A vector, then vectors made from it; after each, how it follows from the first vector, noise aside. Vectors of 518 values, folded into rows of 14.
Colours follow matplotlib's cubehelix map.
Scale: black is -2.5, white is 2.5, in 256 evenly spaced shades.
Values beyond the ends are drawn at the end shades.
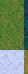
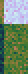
reversed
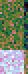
copied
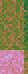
shrunk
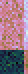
negated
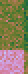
shrunk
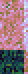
negated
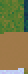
partly zeroed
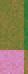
shrunk
